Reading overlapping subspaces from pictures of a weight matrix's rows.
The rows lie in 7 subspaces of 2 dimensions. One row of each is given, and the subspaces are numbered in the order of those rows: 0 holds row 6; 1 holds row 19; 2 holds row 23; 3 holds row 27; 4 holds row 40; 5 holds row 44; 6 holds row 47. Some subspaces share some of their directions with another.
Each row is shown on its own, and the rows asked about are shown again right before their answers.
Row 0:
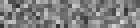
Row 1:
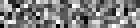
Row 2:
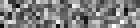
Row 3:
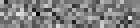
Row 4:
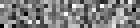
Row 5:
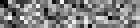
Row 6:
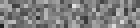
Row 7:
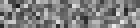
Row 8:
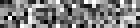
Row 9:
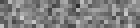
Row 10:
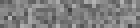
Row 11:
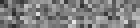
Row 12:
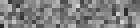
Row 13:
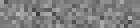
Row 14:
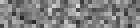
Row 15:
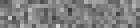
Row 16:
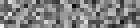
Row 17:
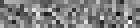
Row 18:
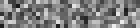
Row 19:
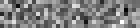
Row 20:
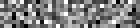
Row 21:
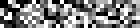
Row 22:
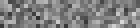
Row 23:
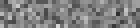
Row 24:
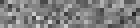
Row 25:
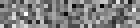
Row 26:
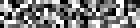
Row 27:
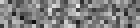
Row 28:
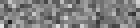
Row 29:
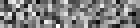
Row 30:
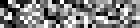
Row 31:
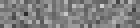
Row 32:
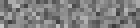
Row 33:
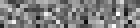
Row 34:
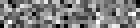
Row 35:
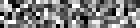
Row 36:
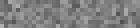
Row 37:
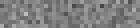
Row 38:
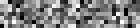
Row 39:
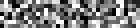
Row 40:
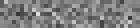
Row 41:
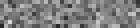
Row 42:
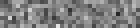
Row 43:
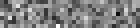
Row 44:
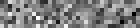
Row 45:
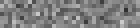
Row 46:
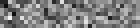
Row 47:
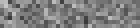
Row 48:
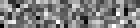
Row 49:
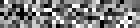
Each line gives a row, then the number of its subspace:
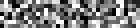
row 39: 5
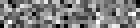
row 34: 1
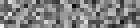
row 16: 2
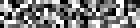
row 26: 5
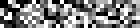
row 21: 6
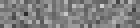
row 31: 0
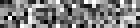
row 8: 2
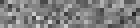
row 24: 5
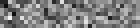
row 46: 6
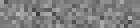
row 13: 4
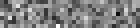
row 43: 2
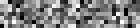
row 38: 3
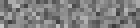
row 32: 1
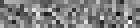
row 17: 4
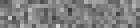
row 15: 2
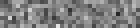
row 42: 2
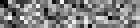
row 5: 6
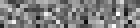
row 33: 4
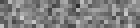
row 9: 3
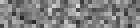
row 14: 3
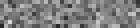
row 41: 1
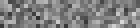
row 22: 5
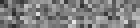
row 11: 6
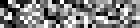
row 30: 6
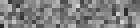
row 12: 3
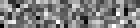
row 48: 4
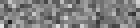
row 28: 1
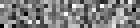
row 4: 0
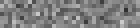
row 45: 1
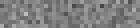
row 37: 0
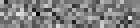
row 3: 4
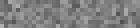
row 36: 3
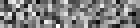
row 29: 0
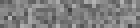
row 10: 2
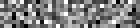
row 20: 0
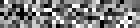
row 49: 4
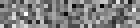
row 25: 0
